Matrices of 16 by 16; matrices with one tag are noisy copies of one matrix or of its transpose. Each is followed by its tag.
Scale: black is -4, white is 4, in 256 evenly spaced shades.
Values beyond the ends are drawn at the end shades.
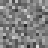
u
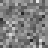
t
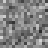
t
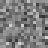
u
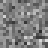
t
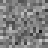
t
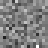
u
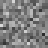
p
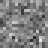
t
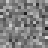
u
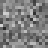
p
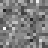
t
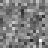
t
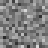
u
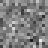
t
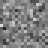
p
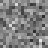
t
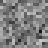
t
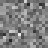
p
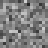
p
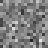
t
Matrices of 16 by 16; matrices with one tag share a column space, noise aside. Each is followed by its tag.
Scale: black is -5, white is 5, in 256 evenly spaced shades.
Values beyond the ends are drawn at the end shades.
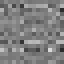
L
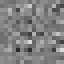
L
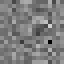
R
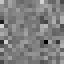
R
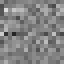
L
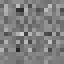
L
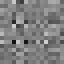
R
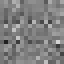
R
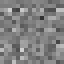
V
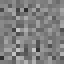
V
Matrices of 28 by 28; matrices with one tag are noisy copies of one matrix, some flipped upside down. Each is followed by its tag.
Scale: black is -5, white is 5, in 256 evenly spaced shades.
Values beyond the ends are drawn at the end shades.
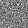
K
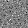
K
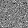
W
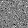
W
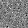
K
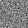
K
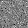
W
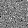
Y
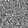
K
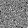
Y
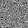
W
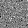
Y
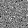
Y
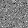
W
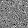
W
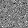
W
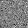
W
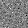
K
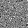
Y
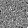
Y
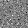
K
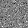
W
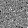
Y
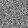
K
